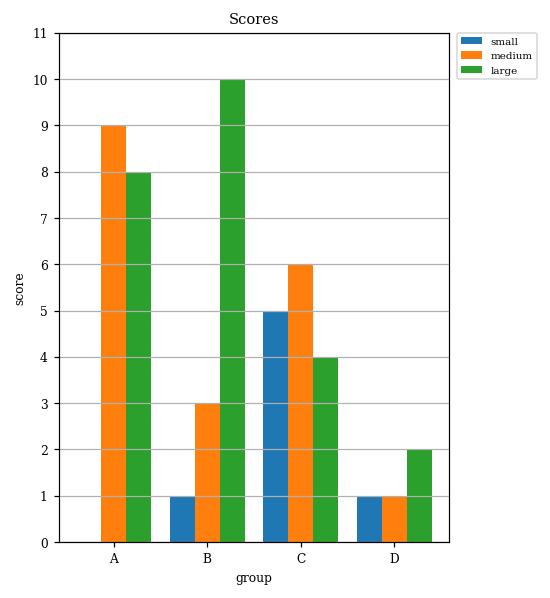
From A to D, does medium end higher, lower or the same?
lower
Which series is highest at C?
medium
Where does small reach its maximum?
C
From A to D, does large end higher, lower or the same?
lower
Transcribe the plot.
Title: Scores
x-axis: group, ticks A B C D
y-axis: score, ticks 0 1 2 3 4 5 6 7 8 9 10 11
Legend: small, medium, large
Values:
small: 0 1 5 1
medium: 9 3 6 1
large: 8 10 4 2
